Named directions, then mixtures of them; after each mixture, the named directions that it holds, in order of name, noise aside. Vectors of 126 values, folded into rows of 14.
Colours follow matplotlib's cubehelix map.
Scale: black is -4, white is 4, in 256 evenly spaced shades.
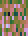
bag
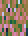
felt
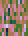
bag, felt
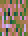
bag, felt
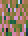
felt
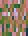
bag, felt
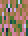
felt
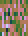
bag, felt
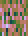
bag, felt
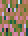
felt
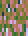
felt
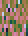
felt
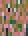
felt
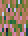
felt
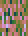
bag, felt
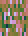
bag, felt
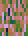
bag, felt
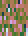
felt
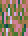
bag, felt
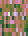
bag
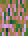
bag, felt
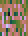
bag, felt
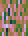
bag, felt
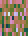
bag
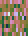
bag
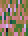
bag, felt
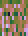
bag
